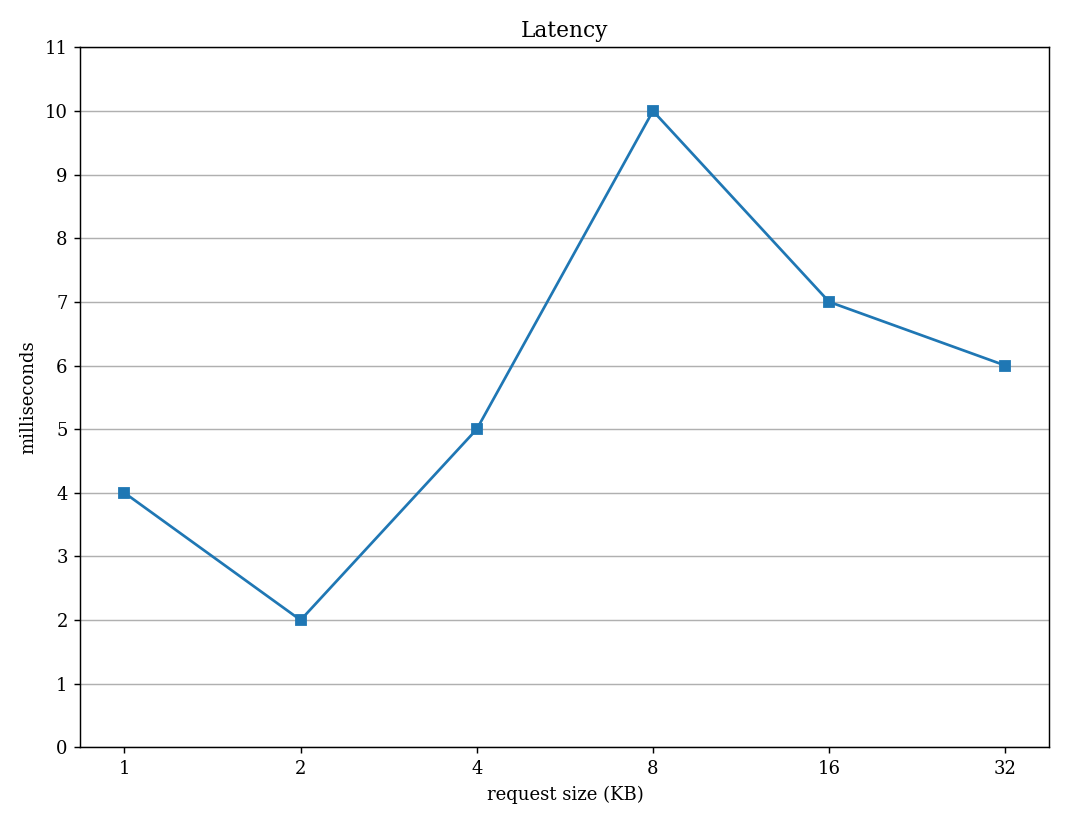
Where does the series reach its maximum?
8
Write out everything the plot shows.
Title: Latency
x-axis: request size (KB), ticks 1 2 4 8 16 32
y-axis: milliseconds, ticks 0 1 2 3 4 5 6 7 8 9 10 11
Values:
4 2 5 10 7 6
